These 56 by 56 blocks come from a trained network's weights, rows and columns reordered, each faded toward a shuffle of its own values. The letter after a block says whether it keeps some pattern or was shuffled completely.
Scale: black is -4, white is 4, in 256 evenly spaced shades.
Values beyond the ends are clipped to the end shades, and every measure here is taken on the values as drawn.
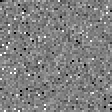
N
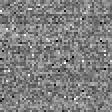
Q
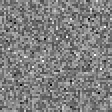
N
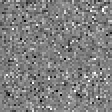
Q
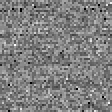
Q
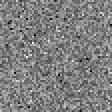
N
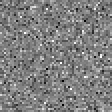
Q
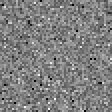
N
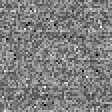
Q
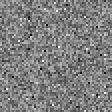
N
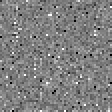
Q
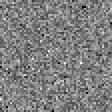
N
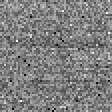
Q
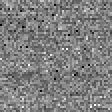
Q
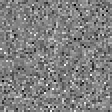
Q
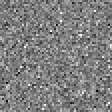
Q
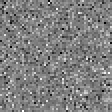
N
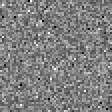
N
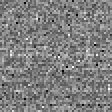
Q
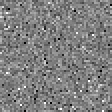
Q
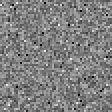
N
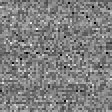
Q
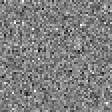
N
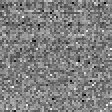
Q
